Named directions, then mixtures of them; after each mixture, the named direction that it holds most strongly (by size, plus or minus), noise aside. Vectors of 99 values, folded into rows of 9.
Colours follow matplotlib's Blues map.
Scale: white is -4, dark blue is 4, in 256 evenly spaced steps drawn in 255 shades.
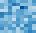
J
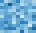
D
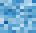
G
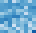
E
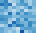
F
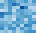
J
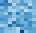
F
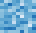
D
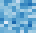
G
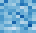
D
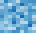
D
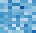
J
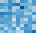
J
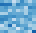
E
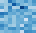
J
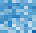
E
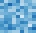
D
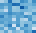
J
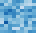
G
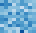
F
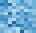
F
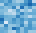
G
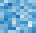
D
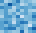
D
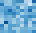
G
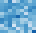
E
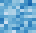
G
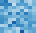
F
